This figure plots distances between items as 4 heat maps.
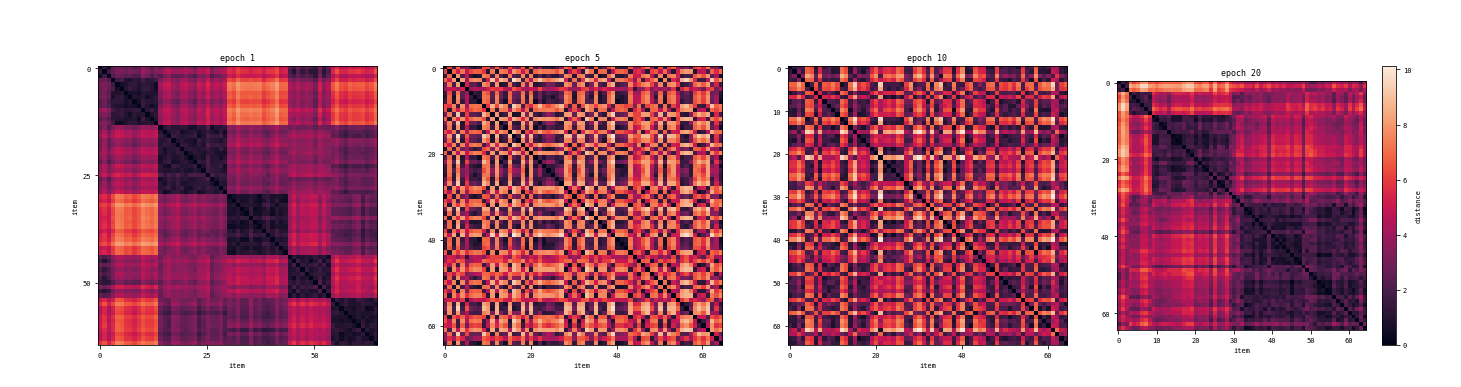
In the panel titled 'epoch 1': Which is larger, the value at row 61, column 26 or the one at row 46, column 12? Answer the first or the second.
the second
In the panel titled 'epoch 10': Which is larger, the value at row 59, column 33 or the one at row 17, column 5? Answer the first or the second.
the first
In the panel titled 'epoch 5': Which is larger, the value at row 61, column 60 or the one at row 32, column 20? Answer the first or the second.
the first
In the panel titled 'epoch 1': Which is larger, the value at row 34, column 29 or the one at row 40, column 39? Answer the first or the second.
the first
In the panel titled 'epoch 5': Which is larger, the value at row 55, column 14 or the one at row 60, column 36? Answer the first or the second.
the second
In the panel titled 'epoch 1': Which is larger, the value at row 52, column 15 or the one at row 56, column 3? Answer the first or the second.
the second
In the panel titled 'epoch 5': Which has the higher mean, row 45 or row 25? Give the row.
45
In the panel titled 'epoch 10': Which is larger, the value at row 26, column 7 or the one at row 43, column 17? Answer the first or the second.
the second
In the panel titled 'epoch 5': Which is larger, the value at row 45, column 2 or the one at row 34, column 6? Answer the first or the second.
the first
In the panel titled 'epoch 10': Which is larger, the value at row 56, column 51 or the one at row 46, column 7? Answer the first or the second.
the second
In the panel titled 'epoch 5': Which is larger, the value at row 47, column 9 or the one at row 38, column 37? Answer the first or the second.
the second
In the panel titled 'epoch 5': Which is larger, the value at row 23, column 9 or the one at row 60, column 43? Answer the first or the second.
the first
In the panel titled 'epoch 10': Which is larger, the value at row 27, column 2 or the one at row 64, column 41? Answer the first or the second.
the first
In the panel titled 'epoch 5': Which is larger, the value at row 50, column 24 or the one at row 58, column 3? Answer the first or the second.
the first
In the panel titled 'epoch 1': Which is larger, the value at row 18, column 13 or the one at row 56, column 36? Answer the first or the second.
the first
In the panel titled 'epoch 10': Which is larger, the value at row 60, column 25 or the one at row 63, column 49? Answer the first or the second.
the first
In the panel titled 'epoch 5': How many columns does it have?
65
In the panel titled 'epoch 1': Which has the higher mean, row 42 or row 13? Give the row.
13
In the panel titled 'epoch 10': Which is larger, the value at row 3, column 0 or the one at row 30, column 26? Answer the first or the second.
the second
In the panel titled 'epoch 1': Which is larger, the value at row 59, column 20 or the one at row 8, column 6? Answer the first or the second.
the first
